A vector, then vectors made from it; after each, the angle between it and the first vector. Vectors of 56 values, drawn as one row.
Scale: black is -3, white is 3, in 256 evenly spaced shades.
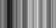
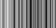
partly opposed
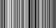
partly opposed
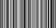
orthogonal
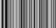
orthogonal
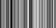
partly aligned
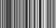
partly aligned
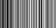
partly aligned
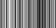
partly opposed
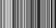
partly opposed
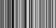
partly aligned
